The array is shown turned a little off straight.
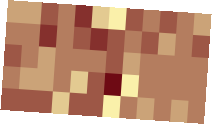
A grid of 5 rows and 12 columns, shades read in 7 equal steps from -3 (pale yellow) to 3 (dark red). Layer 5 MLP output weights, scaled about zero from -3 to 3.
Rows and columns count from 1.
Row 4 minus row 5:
-1 -2 -2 2 -3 0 6 -3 1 0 1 0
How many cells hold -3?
3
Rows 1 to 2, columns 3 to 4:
1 0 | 2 0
